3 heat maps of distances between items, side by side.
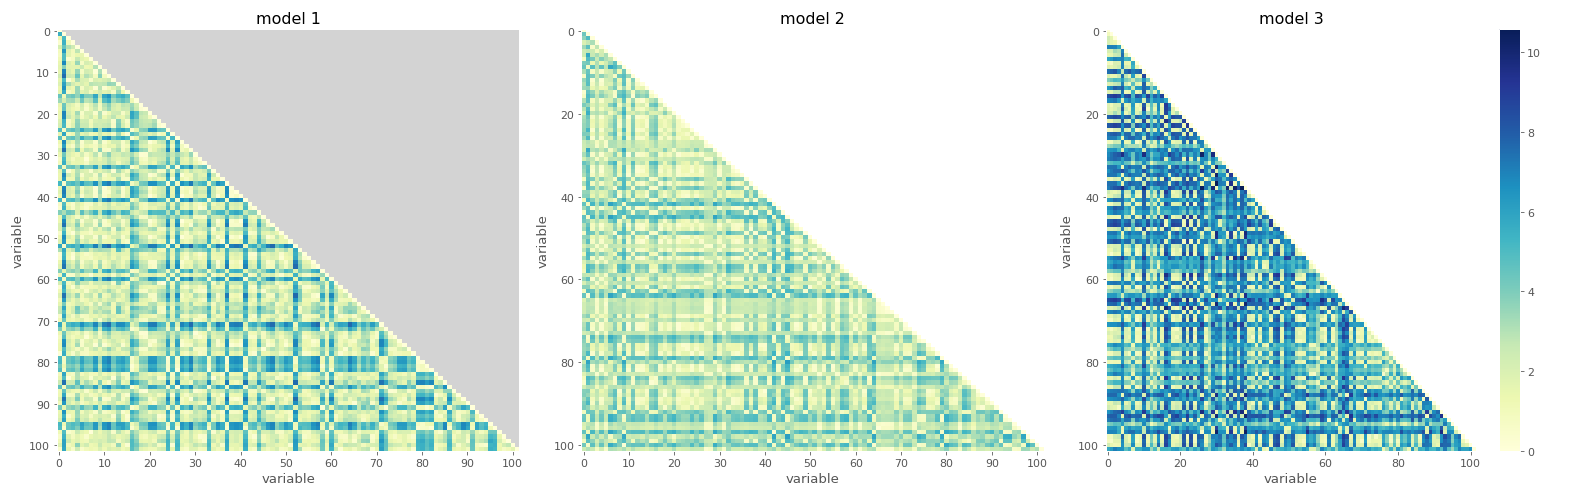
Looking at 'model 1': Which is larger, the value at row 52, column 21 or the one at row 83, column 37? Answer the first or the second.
the first
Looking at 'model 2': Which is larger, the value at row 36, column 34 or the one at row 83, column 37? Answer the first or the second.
the first
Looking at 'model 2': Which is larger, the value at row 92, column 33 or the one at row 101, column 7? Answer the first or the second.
the first
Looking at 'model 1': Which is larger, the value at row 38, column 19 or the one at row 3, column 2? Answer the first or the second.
the first
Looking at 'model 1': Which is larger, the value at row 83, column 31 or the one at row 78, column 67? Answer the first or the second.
the second
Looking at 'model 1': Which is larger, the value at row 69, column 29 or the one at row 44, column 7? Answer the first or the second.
the second
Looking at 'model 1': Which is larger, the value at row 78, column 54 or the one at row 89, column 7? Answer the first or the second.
the second
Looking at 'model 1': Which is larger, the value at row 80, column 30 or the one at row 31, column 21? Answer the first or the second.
the first
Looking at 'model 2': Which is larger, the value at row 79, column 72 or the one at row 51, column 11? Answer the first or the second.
the first
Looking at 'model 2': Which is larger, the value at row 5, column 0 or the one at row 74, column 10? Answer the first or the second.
the second
